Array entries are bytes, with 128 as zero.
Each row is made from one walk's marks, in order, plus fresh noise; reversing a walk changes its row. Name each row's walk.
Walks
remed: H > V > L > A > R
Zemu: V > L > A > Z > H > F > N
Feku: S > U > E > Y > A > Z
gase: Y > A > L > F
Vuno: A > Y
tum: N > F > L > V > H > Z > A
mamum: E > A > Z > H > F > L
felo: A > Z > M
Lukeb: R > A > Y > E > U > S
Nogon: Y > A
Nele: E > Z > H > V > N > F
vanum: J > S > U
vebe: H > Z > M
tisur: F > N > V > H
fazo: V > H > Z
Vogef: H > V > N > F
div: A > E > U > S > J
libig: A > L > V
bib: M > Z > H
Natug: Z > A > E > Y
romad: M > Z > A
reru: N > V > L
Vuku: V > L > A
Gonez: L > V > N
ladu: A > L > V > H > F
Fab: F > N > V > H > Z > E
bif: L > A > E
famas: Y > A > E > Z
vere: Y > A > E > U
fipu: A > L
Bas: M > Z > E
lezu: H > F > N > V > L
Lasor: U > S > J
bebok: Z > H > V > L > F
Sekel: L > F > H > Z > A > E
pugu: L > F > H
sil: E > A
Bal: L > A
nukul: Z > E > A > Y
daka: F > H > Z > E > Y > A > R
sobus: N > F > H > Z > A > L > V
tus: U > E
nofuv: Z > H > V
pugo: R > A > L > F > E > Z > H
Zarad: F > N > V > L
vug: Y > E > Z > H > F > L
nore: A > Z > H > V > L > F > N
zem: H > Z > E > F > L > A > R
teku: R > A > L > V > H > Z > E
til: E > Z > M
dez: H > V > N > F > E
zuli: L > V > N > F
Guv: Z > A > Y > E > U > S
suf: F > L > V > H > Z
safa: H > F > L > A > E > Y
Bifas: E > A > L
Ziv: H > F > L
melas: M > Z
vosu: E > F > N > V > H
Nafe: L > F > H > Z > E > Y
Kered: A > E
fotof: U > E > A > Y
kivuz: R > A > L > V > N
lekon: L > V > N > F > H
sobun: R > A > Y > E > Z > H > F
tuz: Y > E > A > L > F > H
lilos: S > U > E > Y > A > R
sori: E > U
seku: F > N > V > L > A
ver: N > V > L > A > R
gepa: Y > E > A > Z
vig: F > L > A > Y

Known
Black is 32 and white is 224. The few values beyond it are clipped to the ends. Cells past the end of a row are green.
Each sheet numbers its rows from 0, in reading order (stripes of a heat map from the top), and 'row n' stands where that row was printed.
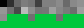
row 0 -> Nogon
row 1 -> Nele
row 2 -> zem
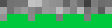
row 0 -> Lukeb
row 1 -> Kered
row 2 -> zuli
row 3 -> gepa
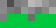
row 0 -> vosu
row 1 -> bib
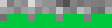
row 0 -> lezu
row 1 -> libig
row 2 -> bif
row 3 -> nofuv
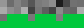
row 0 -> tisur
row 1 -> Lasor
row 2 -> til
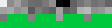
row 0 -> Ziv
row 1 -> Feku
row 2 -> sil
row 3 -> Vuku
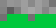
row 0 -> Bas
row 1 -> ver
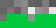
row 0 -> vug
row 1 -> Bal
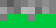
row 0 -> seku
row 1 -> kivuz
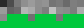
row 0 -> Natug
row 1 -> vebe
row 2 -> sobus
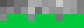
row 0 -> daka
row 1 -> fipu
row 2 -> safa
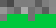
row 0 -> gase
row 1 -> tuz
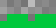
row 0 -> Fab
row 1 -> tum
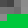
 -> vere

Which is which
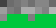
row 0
Guv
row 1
Sekel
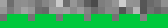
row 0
nore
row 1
bebok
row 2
dez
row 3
mamum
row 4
melas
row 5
lilos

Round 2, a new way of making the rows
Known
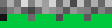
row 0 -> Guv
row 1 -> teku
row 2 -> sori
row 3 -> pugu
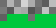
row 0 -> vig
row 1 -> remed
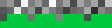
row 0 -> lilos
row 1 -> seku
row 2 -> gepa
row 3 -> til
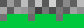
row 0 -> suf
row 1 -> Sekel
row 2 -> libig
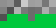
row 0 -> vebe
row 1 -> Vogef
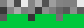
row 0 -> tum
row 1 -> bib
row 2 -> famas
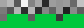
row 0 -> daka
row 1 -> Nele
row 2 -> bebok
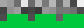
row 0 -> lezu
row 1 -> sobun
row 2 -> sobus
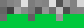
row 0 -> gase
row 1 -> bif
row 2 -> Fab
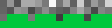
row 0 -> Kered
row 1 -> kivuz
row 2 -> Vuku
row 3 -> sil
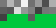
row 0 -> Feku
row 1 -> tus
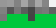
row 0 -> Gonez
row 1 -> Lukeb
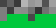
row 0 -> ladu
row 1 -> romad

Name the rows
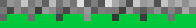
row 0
Bal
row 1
felo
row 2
Bifas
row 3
tisur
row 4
Bas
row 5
vosu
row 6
dez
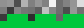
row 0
melas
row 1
Natug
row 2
Nogon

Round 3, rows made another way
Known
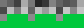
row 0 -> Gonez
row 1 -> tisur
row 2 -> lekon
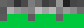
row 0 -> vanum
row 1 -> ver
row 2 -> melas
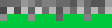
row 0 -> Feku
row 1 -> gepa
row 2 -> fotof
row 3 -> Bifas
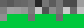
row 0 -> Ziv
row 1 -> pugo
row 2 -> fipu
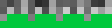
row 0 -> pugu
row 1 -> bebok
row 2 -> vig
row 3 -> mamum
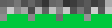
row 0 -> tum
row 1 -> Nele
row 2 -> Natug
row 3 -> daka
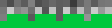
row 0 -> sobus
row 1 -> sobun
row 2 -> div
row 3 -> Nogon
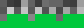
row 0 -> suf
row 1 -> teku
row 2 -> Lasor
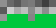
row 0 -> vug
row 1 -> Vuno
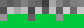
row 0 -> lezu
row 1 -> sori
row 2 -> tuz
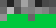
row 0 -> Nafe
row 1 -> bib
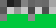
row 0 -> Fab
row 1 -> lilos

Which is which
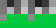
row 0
Bal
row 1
Zarad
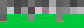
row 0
nukul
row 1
zuli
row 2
remed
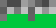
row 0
sil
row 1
Kered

